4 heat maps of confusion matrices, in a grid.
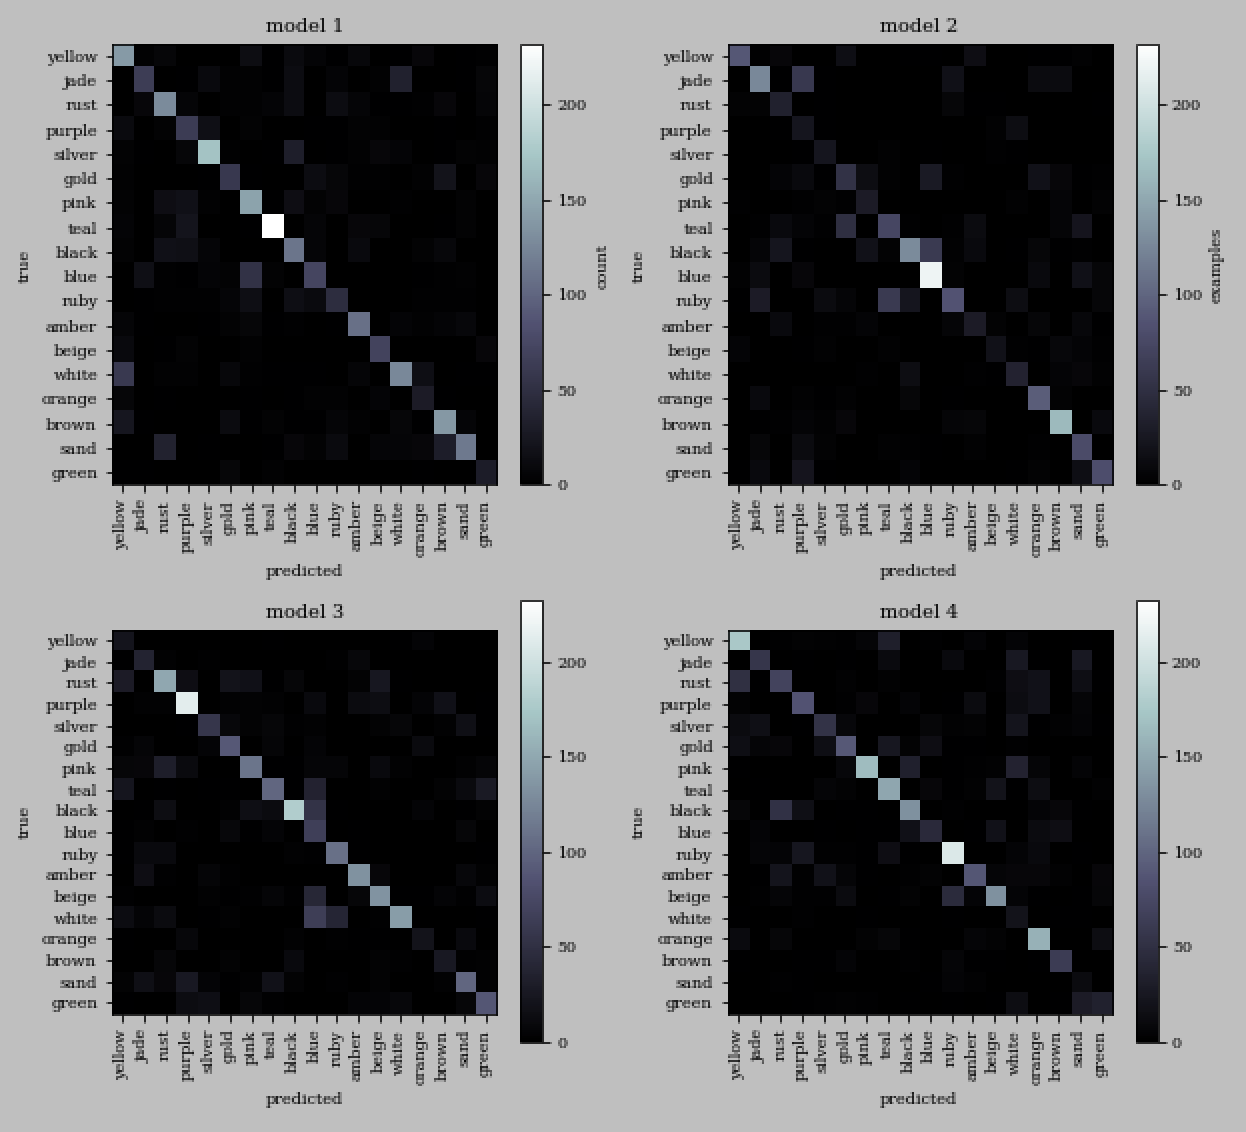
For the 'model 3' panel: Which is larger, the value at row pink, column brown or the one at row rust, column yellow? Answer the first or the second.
the second
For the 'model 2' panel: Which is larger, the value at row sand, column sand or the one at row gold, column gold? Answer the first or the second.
the first
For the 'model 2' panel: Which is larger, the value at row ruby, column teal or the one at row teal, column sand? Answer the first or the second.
the first
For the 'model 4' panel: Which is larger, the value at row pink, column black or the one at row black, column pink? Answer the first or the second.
the first
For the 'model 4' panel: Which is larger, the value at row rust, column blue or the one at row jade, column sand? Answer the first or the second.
the second
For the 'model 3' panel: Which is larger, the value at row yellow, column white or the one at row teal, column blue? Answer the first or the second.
the second
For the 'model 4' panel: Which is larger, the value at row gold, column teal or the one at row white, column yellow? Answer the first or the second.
the first
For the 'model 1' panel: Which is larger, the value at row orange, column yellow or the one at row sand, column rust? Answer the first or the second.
the second
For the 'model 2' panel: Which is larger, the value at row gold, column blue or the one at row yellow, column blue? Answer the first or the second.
the first
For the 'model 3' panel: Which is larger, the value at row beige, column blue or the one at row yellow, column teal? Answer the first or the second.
the first
